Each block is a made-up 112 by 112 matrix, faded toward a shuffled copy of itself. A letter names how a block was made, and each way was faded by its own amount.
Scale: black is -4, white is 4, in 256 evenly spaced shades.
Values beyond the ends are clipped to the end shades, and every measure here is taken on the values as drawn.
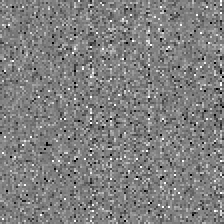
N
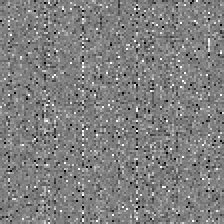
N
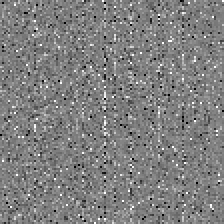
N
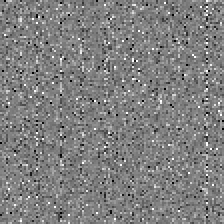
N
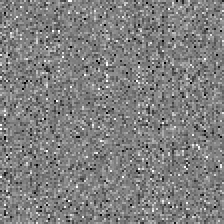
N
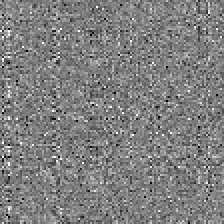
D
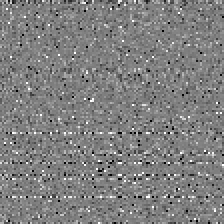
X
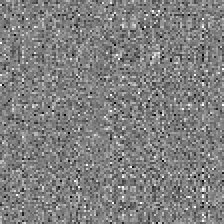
D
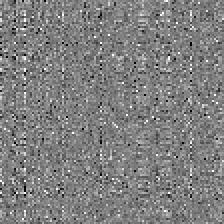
D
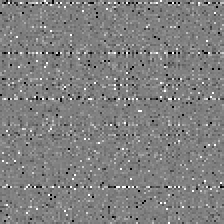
X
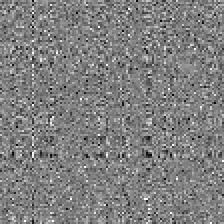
D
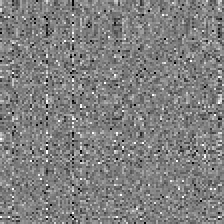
D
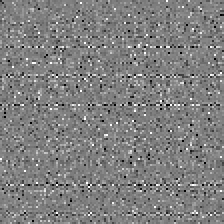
X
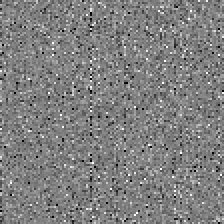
N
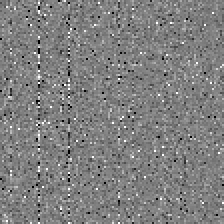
N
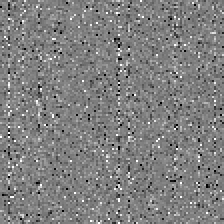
N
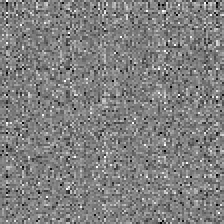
D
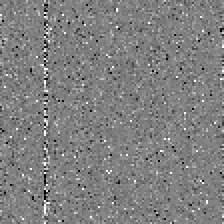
N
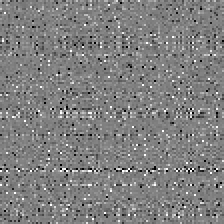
X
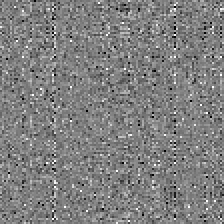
D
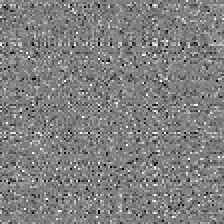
X
